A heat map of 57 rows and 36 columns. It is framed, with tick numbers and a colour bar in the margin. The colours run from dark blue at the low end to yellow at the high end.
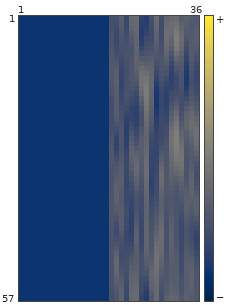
The table splits into one row of 2 panels. Panel 1,1: very low, flat. Panel 1,2: low, streaked downward.
